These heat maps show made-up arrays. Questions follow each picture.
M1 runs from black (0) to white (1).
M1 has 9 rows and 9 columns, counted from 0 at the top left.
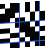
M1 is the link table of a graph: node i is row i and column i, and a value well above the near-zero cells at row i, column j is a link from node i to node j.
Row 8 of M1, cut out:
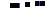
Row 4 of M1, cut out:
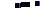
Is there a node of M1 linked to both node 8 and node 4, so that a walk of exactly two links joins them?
yes
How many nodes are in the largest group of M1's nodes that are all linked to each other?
5
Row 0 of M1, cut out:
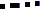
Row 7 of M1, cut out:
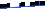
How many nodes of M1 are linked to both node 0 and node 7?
0
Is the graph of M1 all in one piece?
yes
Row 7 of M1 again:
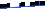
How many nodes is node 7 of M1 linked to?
3
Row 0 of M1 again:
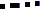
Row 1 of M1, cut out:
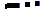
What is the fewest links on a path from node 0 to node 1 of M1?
1
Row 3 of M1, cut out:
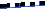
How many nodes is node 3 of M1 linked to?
3
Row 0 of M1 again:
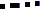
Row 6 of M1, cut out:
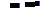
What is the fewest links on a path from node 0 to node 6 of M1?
1
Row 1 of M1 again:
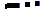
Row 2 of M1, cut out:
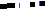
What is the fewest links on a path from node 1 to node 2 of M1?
2
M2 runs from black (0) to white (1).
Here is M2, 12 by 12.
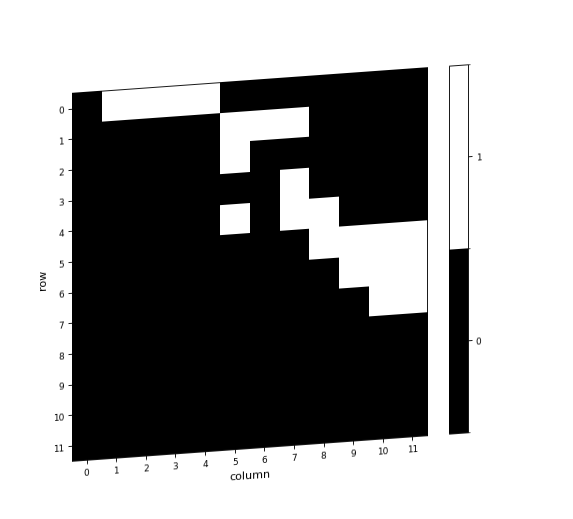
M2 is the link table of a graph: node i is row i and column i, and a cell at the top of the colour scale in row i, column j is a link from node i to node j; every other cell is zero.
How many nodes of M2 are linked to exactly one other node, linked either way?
0
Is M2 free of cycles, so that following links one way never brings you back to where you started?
yes
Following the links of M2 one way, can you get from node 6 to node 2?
no
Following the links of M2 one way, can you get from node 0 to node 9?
yes
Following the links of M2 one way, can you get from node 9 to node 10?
no
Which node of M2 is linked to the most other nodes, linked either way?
node 5
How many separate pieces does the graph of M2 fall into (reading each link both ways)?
1
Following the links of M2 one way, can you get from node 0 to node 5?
yes
